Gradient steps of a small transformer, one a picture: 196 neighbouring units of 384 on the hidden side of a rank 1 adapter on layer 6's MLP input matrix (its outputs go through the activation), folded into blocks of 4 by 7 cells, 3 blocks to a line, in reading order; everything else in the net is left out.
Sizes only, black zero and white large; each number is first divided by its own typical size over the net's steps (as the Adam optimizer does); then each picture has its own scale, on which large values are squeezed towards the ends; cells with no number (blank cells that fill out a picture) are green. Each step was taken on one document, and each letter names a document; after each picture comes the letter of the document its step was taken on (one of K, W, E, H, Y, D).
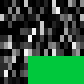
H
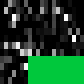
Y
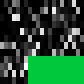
H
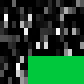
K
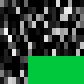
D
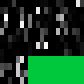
K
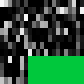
D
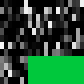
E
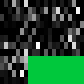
H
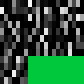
E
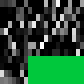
D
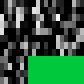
E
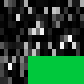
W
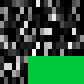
E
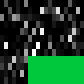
H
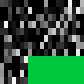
D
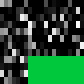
D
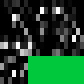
Y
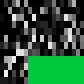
H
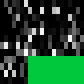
H
